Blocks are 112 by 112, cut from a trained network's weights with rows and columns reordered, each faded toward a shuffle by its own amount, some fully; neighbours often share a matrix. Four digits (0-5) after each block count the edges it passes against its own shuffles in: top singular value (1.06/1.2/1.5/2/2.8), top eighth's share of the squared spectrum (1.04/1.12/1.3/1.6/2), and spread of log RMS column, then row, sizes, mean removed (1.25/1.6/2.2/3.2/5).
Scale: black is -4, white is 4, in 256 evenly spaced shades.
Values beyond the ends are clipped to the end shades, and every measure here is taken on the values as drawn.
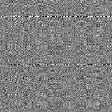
4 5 2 3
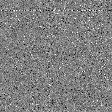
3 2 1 1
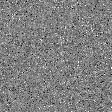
0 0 0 0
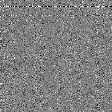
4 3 3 2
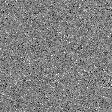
1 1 0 0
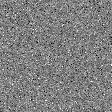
0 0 0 0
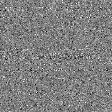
2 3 0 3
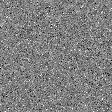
0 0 0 0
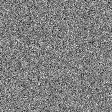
1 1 0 0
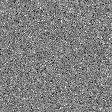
0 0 0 0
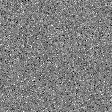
0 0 0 0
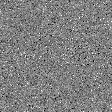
0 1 0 1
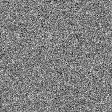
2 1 0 0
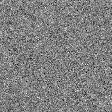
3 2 1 1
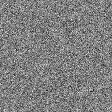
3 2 0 0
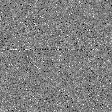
2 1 1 1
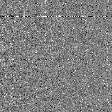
3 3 2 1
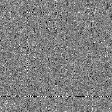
3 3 2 2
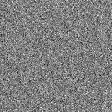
2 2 0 0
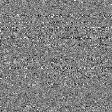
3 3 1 3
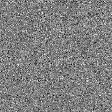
2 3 0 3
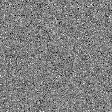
2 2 0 2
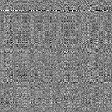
4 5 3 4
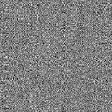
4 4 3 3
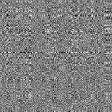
4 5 3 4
